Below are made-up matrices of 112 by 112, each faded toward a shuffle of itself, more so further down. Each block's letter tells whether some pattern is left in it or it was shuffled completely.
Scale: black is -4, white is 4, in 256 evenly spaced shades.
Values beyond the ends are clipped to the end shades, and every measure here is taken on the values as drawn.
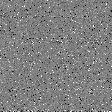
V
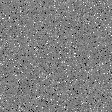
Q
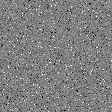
Q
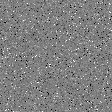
Q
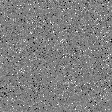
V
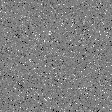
Q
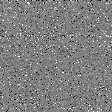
V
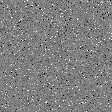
Q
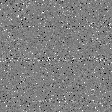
V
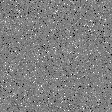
Q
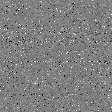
V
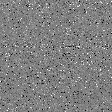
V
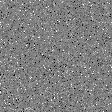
Q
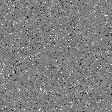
Q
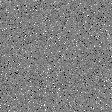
Q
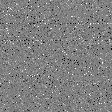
V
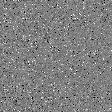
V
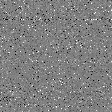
V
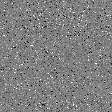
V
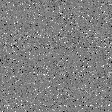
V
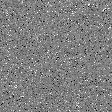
Q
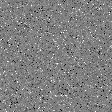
Q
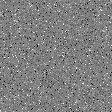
Q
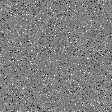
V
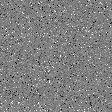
Q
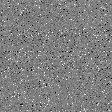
V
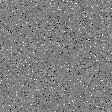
Q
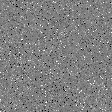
Q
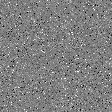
Q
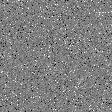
Q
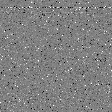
V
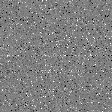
V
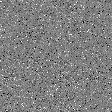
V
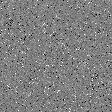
Q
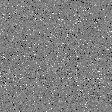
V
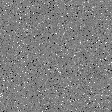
Q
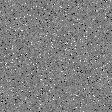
Q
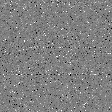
V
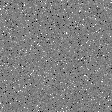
Q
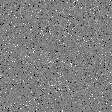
Q
